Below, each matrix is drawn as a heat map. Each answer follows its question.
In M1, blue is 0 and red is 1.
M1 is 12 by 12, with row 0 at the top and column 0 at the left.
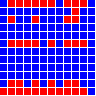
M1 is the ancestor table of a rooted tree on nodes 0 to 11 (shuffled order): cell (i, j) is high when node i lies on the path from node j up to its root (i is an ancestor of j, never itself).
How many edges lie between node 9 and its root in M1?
6
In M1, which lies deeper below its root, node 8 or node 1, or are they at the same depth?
the same depth
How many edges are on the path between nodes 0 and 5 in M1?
1
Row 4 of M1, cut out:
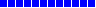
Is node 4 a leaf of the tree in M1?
yes
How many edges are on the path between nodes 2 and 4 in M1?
1
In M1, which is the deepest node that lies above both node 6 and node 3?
5
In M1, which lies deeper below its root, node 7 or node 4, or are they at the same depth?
node 4
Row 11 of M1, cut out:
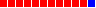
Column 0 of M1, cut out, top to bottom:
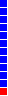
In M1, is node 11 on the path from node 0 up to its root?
yes
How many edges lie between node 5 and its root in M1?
2
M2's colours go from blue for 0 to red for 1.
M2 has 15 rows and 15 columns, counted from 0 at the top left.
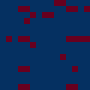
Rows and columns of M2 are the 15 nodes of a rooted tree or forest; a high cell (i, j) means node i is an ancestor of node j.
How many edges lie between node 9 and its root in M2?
1
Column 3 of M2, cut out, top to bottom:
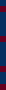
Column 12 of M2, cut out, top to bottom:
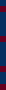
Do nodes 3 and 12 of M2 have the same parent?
yes
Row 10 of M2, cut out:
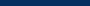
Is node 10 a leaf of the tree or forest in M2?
yes
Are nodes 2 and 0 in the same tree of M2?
no
